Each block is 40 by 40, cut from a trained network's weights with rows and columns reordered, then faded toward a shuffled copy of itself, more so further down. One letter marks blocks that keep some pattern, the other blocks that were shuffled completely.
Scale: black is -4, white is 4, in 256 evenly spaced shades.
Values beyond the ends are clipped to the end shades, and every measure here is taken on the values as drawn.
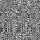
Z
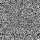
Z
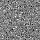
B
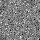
B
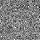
Z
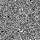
Z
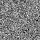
B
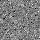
B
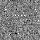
Z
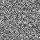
Z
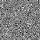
Z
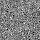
B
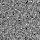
Z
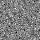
B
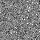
B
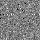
Z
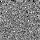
Z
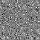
Z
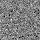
B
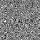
Z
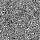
B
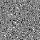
Z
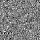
Z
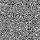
Z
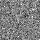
B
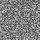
Z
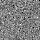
Z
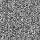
Z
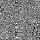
Z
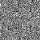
Z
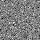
B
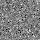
B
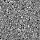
B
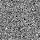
B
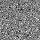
B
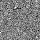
Z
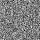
B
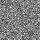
B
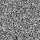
B
